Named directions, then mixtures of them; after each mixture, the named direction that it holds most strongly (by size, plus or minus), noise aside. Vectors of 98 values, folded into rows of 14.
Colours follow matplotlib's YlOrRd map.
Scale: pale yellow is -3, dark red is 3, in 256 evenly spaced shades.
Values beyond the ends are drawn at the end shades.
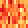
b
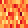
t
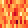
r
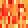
b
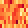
r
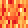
b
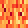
t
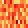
t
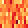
r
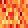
t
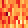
t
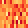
t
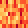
b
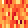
r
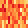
b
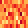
t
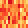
b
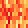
b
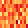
t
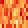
r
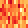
b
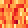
r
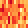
b
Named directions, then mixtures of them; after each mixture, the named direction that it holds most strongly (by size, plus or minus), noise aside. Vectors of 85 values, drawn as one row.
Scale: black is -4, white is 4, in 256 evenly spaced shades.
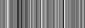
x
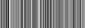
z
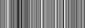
x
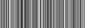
z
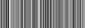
z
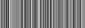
z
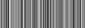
z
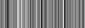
x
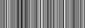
x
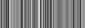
z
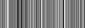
x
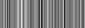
x
